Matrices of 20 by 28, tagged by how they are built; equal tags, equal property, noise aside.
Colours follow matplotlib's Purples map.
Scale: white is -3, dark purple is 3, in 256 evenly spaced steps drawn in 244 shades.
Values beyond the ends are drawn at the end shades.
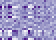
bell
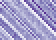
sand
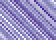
sand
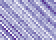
sand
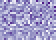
bell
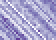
sand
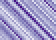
sand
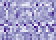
bell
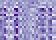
bell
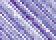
sand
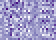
bell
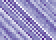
sand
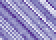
sand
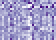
bell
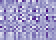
bell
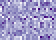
bell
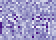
bell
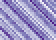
sand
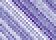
sand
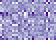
bell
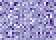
bell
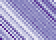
sand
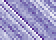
sand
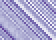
sand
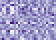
bell
